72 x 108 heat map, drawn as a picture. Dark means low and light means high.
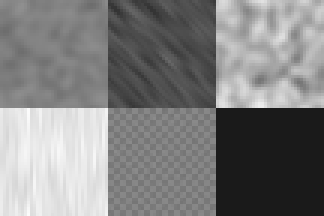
It is made of 2 by 3 panels. Panel 1,1: middling, blotchy, faint in contrast. Panel 1,2: low, slanting down to the right, faint in contrast. Panel 1,3: high, blotchy. Panel 2,1: very high, streaked downward, faint in contrast. Panel 2,2: middling, checkered, faint in contrast. Panel 2,3: very low, flat.
